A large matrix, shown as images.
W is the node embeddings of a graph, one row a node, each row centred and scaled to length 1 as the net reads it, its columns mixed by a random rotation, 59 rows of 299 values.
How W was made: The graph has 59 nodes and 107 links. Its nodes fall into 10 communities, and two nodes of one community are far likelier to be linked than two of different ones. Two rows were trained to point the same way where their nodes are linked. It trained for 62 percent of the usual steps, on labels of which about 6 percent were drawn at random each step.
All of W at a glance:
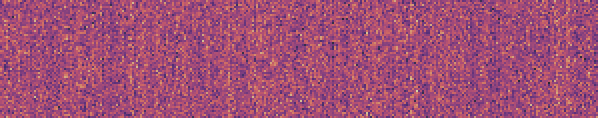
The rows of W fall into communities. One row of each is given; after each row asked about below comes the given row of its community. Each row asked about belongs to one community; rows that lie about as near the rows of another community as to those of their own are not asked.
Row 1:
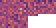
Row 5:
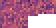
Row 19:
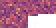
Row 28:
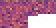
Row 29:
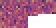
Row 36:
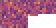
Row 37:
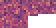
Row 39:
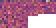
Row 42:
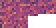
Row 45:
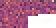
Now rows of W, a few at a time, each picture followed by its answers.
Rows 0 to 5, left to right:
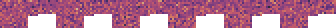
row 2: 39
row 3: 1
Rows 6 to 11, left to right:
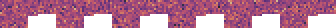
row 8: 39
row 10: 45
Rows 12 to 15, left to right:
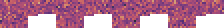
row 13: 29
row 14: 28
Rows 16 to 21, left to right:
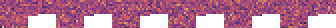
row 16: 42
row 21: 28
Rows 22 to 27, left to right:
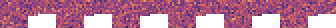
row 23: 45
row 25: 29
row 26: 19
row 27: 42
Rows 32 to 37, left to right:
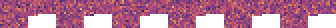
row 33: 37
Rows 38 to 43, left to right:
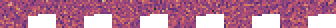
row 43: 42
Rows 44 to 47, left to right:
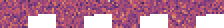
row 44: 5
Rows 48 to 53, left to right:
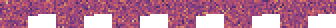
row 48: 45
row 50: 19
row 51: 28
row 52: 36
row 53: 29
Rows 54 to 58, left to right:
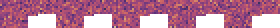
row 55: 1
